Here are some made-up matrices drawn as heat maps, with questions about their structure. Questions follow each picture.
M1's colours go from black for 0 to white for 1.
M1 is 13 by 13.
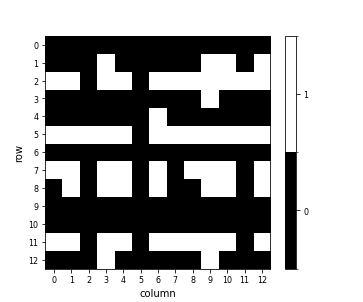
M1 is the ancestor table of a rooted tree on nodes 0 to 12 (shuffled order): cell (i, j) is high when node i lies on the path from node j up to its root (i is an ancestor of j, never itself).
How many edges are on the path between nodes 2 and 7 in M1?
2
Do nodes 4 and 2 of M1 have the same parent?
no
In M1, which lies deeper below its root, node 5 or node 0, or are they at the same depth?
node 0
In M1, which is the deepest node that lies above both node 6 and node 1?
8
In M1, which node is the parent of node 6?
4
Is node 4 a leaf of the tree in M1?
no
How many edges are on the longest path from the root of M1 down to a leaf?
8
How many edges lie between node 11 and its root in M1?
2
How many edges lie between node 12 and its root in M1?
6
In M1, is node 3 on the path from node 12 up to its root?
no
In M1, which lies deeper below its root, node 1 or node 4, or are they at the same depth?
the same depth
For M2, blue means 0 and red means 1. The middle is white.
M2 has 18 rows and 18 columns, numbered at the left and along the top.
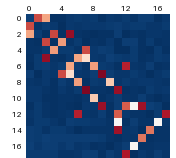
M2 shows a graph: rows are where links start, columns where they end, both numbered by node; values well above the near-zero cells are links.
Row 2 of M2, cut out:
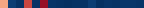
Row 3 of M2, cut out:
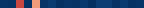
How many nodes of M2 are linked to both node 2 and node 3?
0
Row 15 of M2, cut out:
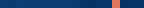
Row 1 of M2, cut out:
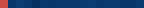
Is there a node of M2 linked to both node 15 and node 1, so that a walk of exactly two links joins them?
no
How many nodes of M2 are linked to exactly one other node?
5
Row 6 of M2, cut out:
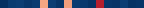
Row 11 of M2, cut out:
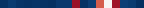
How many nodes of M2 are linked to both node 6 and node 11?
1
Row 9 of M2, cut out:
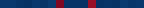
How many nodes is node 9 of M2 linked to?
2
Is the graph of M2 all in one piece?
yes
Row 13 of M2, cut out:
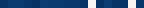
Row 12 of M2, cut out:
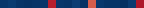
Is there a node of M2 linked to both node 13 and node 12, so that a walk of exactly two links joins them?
yes
